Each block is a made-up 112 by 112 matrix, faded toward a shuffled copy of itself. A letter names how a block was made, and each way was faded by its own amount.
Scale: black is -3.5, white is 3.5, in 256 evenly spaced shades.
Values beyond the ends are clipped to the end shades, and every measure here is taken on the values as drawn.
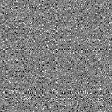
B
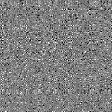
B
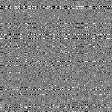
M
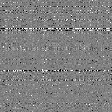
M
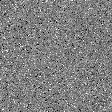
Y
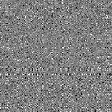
B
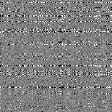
M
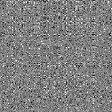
B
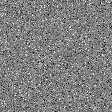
Y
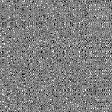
B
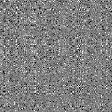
B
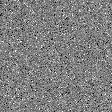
Y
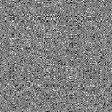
B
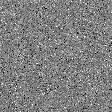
Y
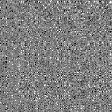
B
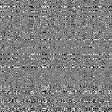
M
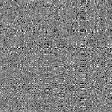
B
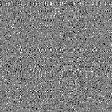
B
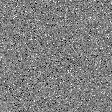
Y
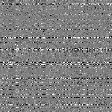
M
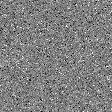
Y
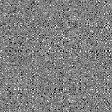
B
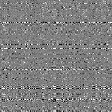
M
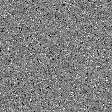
Y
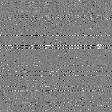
M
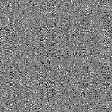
B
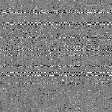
M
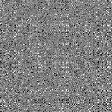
B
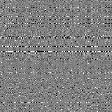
M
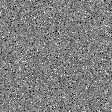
Y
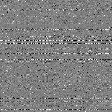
M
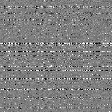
M
